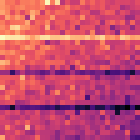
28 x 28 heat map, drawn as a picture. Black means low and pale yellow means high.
Rows 8, 15 and 22 differ from the rows beside them. The field climbs toward the top left. The ninth with the highest average is the top left. The bottom right is the ninth with the lowest average.
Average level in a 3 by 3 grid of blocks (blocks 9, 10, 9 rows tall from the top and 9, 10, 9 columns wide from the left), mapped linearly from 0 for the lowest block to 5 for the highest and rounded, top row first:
5 4 3 | 3 2 1 | 2 1 0
